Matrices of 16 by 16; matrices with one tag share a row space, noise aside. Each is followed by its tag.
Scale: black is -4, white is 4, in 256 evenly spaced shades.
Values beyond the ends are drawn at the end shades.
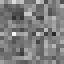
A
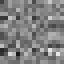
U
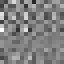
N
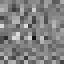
N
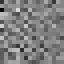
N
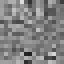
A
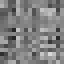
U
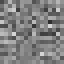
U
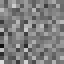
N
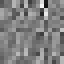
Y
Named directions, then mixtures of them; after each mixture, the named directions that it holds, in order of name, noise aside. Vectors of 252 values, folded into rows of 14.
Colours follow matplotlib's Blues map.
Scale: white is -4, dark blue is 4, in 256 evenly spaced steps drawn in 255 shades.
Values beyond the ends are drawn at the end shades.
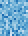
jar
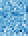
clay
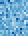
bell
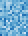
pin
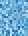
jar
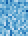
jar, pin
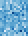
clay, pin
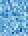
bell, clay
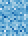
clay, jar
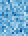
bell, clay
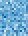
clay, jar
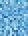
clay, jar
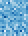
clay, jar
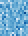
bell, jar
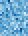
bell, clay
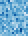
bell, clay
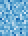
bell, pin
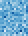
clay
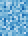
pin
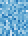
jar, pin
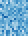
clay, jar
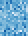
clay, pin
